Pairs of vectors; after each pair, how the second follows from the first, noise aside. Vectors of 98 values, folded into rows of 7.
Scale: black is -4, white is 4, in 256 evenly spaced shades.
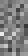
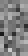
sign-scrambled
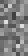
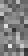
shuffled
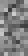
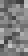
wrapped around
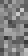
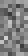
wrapped around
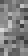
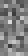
shuffled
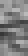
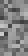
sign-scrambled
